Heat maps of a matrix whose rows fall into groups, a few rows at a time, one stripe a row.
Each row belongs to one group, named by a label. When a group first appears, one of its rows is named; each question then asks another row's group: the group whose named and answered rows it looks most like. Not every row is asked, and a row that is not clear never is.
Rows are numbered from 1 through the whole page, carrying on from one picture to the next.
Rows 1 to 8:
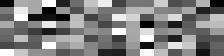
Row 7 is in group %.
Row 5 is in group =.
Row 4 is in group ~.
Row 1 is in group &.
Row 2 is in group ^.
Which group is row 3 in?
=
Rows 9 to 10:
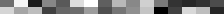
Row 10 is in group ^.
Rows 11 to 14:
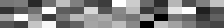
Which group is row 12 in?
%
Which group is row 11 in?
=
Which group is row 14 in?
%
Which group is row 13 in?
^
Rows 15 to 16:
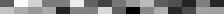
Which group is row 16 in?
&
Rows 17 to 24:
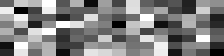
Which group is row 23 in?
&
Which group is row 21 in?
~
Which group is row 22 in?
&
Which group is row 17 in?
~
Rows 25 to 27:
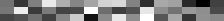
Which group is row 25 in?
%
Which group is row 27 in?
=
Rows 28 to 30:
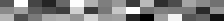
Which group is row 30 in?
%
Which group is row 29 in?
=
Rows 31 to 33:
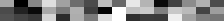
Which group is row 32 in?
=
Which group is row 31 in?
~
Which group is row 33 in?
%
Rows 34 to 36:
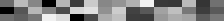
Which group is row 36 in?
%
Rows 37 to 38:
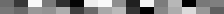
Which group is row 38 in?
%
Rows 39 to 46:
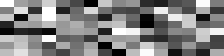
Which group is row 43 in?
=
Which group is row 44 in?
~
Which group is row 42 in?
%
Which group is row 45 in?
^
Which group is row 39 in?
~
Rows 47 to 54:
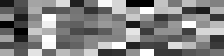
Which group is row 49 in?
~
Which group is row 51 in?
~
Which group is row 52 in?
~
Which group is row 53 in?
%
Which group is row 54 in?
^
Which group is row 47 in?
%
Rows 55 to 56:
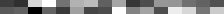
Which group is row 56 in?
=
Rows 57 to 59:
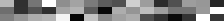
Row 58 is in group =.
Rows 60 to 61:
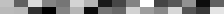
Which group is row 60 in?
^
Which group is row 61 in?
=
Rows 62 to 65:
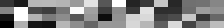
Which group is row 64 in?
^
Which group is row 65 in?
=
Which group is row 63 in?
^
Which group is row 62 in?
%
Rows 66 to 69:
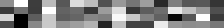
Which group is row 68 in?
~
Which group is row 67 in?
%
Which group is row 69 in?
%
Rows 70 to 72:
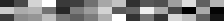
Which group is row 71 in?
&
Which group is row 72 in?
%
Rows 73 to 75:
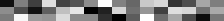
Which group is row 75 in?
^
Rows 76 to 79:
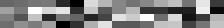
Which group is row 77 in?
~
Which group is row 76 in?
&
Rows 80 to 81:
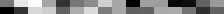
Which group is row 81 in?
%
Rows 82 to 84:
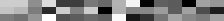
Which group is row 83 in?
^
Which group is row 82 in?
~
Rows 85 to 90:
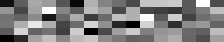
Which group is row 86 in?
~
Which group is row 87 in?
=
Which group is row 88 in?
&
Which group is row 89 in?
=
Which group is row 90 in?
%
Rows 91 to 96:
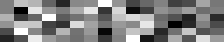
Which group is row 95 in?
^
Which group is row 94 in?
^
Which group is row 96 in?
~
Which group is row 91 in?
&
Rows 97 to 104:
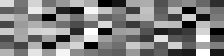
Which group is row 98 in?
&
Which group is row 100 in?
&
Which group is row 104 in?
~
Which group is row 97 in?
^
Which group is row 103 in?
=
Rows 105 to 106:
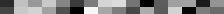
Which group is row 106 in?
&
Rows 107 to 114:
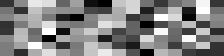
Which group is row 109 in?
&
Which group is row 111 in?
&
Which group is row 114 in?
%
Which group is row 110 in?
%
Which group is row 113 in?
&
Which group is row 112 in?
^
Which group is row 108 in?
~
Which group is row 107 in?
~
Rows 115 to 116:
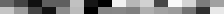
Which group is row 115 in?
=
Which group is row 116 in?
=
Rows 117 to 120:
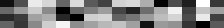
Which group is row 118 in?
&
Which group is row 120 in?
%
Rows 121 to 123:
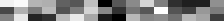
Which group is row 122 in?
&
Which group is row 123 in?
^
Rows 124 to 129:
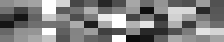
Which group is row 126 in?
%
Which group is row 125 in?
%
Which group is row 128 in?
~
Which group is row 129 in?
%
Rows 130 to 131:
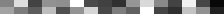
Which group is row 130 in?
^
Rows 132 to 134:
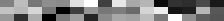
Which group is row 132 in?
^
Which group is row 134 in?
=
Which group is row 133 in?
&
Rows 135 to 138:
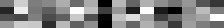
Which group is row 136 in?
^
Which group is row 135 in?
^
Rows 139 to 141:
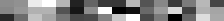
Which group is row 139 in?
~
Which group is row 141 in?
~
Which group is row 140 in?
&
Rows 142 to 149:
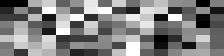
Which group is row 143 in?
&
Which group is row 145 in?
^
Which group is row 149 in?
~
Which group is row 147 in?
~
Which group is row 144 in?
=
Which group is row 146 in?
^
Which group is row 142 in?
%
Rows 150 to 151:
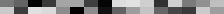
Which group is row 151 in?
~
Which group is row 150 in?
=
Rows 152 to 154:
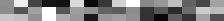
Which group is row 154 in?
~
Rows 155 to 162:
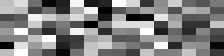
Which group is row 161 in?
&
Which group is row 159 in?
^
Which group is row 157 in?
%
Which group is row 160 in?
&
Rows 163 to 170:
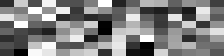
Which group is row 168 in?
=
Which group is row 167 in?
=
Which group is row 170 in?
%
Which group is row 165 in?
~
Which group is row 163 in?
&
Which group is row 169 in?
%
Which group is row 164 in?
~
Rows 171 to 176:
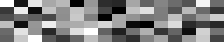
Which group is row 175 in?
^
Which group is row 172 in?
^
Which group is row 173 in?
=
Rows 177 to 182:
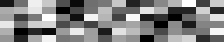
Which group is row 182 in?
%
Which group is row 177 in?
%
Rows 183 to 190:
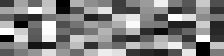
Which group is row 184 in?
&
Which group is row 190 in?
%
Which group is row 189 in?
=
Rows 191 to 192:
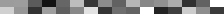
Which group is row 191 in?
=
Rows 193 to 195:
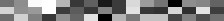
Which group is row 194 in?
~
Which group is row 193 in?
~
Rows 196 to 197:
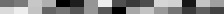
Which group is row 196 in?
&
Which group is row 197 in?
^
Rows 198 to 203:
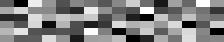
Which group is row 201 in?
=
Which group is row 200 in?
%
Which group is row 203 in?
%
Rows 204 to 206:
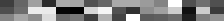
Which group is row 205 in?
&
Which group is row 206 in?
~
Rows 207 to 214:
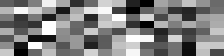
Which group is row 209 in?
=
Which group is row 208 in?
&
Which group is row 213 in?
~
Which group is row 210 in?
%
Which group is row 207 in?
%
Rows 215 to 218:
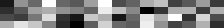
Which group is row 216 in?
%
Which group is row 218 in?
&
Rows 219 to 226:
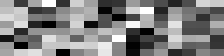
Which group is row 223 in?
%
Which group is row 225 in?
%
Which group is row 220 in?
^
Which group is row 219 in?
~
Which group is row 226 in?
&
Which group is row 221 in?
^
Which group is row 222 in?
=
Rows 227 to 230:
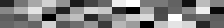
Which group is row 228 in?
&
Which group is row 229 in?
=
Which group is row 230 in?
%
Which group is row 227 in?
~
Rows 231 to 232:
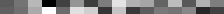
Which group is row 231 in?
=
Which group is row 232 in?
%
